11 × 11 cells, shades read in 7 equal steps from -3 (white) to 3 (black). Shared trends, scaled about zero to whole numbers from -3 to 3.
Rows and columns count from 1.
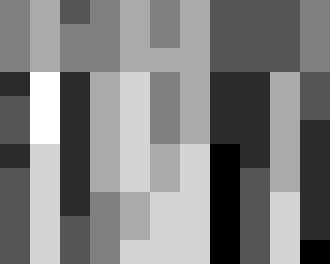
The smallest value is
-3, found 3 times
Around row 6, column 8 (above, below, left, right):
2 3 -1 2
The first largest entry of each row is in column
3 8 8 1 3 3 8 8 8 8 8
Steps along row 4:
down up down down up down up same down up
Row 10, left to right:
1 -2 1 0 -1 -2 -2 3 1 -2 2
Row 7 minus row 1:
2 -1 1 -1 -1 -1 -1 2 1 -2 2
